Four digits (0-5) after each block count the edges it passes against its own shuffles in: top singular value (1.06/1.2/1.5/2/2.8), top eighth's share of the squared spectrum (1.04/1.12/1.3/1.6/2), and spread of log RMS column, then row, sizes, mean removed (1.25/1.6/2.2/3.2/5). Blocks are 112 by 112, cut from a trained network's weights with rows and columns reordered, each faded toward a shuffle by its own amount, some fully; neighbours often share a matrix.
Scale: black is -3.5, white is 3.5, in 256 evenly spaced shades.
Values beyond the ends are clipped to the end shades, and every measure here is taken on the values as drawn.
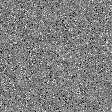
1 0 0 0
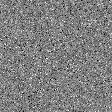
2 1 0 0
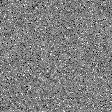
2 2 0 1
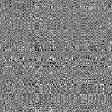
4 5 3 3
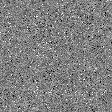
2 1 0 0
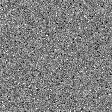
0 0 0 0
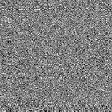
4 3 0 2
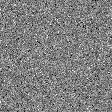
0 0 0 0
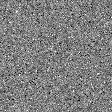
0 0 0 0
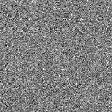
4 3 1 2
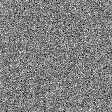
0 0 0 0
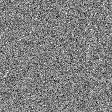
0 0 0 0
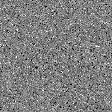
3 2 0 1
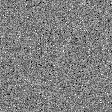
2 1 0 0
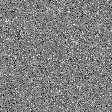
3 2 0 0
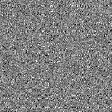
4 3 1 2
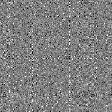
4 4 2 2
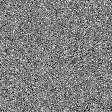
1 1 0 0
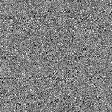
4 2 0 2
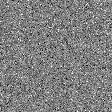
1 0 0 0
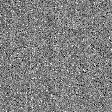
2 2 0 1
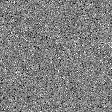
2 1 0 0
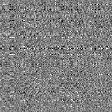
4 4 2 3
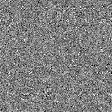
3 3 1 2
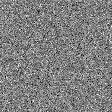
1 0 0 0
